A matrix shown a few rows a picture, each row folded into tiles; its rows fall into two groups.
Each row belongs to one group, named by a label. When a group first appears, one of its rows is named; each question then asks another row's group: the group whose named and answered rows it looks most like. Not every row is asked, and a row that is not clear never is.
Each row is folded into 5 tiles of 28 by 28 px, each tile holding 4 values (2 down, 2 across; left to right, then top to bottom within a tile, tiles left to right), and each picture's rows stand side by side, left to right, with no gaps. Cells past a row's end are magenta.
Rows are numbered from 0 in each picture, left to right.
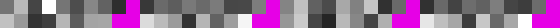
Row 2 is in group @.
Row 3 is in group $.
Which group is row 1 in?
$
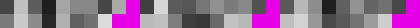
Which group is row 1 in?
$
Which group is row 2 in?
$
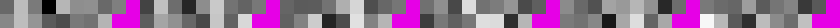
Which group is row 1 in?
$
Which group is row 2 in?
$
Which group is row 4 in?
@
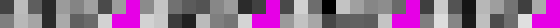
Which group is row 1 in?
@
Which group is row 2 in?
$
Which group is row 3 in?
$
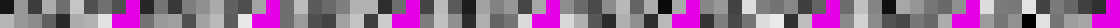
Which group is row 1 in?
$
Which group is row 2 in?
@
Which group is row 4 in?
@
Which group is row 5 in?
@
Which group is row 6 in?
$
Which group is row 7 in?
@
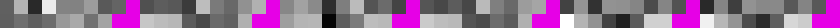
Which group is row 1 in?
$
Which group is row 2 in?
$
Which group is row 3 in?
$
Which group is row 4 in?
$
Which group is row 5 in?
$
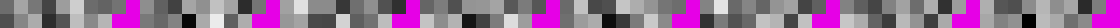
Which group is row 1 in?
@
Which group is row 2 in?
@
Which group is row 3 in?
$
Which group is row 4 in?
$
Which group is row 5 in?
@
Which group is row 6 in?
@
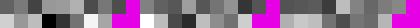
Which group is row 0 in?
$
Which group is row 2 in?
$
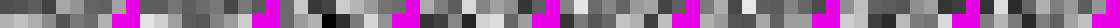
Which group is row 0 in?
$
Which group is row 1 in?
$
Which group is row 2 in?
$
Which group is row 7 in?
$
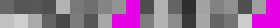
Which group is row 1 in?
$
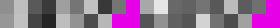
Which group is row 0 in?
@
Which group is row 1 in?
@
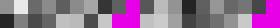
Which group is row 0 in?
@
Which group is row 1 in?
$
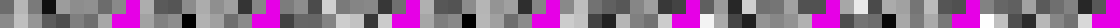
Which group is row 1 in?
@
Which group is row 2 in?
@
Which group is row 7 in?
@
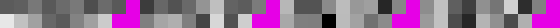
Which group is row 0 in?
$
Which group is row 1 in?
$
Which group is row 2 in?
@
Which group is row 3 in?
@
